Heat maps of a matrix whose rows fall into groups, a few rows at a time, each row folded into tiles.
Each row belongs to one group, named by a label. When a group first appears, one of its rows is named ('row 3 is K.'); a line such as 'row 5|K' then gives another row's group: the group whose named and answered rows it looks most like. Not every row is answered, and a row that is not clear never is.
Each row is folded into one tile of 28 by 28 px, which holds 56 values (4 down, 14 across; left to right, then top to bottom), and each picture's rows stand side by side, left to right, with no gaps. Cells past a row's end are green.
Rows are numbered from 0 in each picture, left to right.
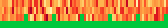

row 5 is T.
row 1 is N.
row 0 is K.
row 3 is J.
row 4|T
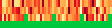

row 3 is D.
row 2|K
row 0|J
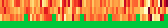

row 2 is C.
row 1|J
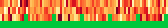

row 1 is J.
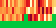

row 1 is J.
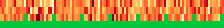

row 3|C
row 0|T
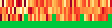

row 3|T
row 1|N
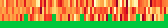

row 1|K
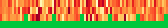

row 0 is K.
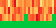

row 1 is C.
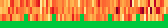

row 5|N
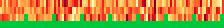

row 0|J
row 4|T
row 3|T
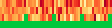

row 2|N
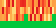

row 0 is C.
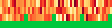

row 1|K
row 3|D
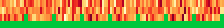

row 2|C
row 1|K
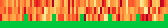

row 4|C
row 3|T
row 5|D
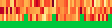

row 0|N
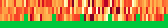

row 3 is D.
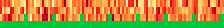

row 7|J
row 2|C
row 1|T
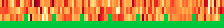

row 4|D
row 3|T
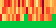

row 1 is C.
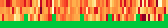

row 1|K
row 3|K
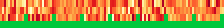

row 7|J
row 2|D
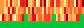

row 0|D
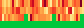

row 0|J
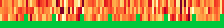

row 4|K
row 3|D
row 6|K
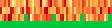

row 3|T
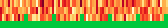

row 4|N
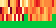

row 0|N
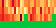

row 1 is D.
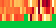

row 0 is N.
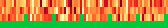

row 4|C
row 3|J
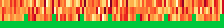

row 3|T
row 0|N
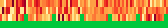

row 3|J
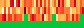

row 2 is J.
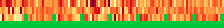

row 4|N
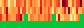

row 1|K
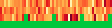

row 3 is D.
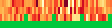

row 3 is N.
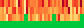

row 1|N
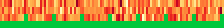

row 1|K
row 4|C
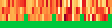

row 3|J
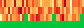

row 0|T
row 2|C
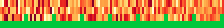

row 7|T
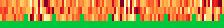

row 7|C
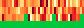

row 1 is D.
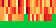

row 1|J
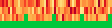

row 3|N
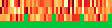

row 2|K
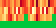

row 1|D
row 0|D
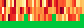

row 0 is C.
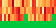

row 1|T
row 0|J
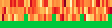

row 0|N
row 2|C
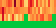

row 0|N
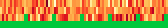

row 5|K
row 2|C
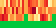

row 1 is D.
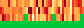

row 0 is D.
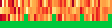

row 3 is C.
